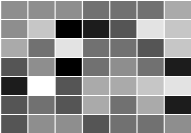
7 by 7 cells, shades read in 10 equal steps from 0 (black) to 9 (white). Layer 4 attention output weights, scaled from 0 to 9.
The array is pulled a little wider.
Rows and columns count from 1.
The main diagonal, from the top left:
5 7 8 4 6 6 5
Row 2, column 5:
3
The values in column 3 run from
0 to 8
